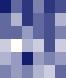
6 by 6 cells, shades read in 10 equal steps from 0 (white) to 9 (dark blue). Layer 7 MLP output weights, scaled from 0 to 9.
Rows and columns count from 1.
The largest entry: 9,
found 2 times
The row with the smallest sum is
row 4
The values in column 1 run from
2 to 9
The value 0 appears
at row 4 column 2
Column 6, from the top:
7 3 5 2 4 6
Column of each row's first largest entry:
1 3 5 5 3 6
